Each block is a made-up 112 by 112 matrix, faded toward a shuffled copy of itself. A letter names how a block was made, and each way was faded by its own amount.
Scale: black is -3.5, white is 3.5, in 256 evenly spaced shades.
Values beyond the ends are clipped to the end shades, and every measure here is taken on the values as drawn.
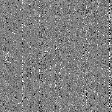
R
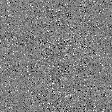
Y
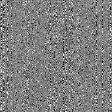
R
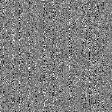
R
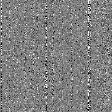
R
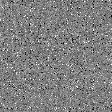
Y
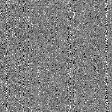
R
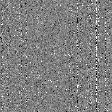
R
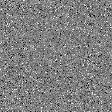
Y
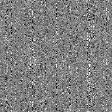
R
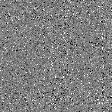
Y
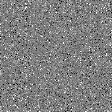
Y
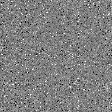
Y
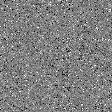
Y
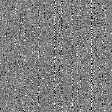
R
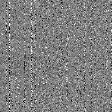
R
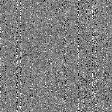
R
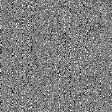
R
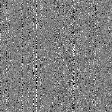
R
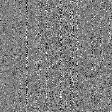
R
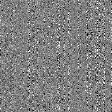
R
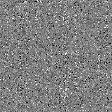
Y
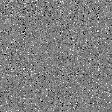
Y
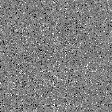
Y
